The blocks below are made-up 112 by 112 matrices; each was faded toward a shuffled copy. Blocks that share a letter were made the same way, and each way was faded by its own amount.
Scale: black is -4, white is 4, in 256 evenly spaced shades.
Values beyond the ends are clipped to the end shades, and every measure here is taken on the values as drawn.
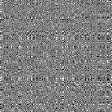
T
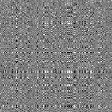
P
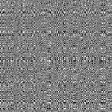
P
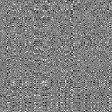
T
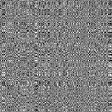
P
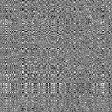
P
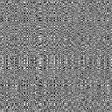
P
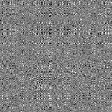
T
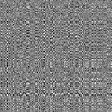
P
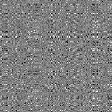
T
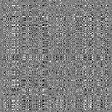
P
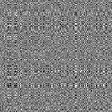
P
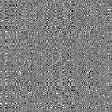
T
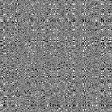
T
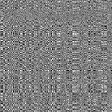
P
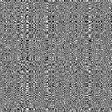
P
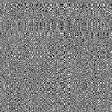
T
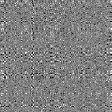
T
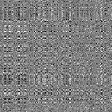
P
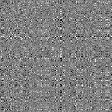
T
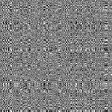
P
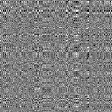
P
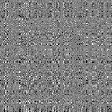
T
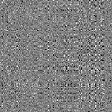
T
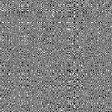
T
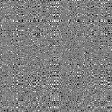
T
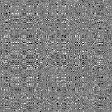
T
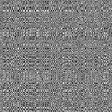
P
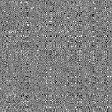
T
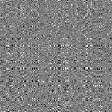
T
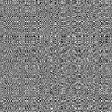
P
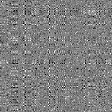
T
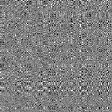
T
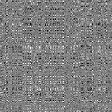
T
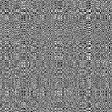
P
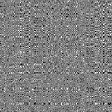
T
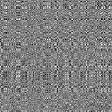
P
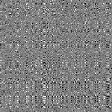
T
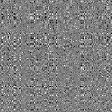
T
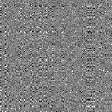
T
